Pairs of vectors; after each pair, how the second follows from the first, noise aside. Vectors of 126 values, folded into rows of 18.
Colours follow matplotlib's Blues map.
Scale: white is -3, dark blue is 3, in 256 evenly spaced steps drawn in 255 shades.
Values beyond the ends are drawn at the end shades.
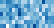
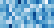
reversed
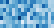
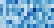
reversed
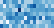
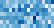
reversed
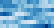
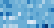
partly zeroed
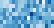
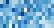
reversed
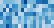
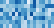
wrapped around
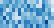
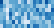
wrapped around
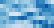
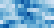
wrapped around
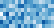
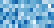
wrapped around
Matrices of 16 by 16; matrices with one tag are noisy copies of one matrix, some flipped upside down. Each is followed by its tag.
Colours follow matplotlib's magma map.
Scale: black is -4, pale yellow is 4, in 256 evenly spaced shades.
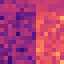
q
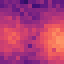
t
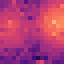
t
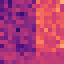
q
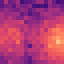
t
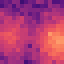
t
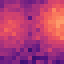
t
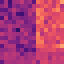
q
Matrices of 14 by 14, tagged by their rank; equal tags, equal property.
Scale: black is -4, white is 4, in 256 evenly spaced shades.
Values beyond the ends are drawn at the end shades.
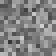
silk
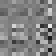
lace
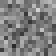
silk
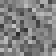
silk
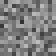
silk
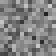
silk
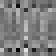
lace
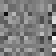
lace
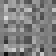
lace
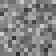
silk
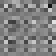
lace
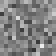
silk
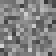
silk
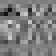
lace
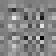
lace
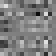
lace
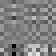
lace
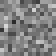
silk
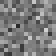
silk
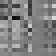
lace
